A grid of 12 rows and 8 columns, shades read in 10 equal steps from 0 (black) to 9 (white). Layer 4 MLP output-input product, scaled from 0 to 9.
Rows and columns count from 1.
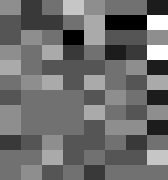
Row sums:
32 26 29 33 29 37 28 35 31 26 34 30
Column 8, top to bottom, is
1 9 5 9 1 6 1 5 1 4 7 4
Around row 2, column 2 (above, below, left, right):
2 5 3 2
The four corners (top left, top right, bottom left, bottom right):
5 1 4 4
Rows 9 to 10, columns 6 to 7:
5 5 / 4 2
